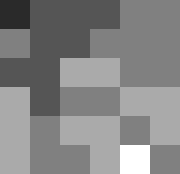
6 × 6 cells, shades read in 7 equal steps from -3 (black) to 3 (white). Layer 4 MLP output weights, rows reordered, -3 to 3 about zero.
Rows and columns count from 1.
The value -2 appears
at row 1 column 1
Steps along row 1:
up same same up same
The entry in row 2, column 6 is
0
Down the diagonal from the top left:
-2 -1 1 0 0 0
